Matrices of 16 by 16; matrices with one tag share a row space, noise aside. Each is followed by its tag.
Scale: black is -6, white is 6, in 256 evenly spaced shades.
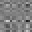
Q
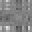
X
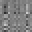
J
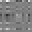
X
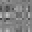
X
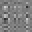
J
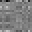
X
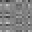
X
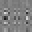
J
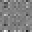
J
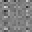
J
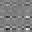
Q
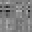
X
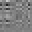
X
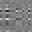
X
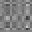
Q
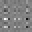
J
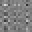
J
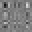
J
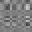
Q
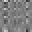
J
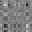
J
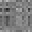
X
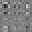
J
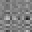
Q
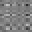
Q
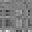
X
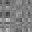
X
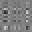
J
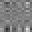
Q
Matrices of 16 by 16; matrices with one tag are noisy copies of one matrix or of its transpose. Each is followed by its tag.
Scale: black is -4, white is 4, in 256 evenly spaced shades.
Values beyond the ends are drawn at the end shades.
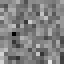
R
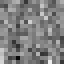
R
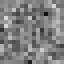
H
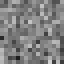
R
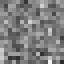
R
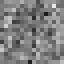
H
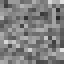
R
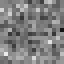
H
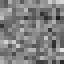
R
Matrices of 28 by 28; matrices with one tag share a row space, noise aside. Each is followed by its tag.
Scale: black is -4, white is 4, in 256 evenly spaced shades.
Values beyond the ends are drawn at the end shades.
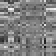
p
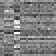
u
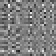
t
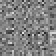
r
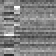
u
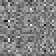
t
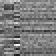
u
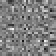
r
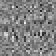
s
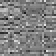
p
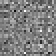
s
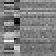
u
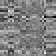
p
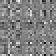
t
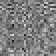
r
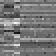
u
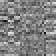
p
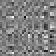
r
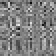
t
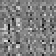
t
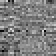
p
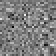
r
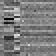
u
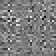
t
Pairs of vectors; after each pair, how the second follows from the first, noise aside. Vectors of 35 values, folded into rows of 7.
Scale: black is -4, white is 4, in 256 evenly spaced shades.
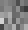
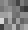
copied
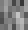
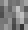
wrapped around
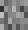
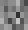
wrapped around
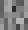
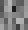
copied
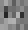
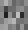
copied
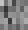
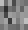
copied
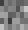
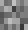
wrapped around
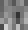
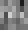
wrapped around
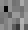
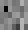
copied
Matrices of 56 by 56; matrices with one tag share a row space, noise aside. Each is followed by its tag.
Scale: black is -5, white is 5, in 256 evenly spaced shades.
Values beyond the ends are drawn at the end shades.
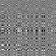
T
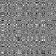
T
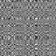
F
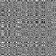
T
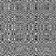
F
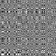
T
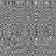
F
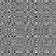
F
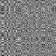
T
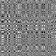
T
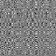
F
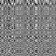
F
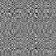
F
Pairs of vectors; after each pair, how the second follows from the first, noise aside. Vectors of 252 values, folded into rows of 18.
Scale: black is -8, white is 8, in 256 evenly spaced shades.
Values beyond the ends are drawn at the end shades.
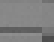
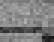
scaled up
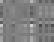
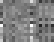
scaled up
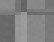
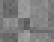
wrapped around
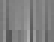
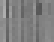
wrapped around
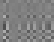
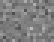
shuffled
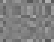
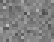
shuffled
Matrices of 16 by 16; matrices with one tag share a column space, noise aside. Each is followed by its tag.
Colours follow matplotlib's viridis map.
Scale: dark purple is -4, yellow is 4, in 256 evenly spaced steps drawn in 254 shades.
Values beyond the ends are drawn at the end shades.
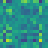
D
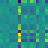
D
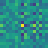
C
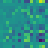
D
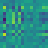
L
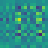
L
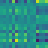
D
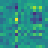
L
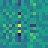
C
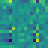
D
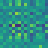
C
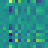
D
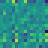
D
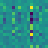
L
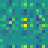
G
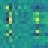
L
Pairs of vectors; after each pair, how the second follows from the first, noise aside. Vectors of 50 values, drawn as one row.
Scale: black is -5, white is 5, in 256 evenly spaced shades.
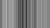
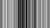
scaled up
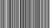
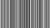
reversed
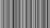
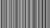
shuffled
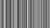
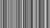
reversed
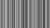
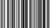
scaled up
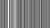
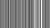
reversed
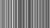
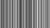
reversed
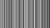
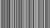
wrapped around
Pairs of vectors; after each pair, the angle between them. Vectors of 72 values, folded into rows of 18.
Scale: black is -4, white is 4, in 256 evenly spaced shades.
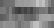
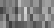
orthogonal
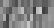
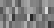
partly opposed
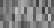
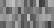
orthogonal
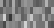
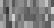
orthogonal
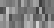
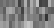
partly aligned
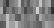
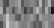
nearly parallel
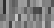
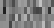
nearly parallel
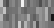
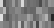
nearly parallel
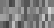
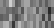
nearly opposite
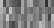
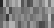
nearly opposite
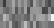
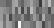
orthogonal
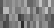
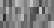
orthogonal
